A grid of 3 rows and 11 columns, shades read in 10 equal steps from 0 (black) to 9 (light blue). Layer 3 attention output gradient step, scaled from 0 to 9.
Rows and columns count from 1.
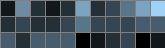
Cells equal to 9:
1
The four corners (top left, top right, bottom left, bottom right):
1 9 4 1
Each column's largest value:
4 6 4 4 4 7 3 3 5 7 9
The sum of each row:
45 34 25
